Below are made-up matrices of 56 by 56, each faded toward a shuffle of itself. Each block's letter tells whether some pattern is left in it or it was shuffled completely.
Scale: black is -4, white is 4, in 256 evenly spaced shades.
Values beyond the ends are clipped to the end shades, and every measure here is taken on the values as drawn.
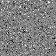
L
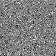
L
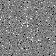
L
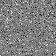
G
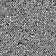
L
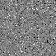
L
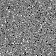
G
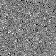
L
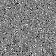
L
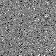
L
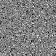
L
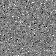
G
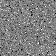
G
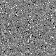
L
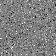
L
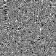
L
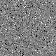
G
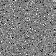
L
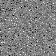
L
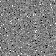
L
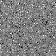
L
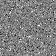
G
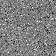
G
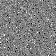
G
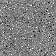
G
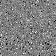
L
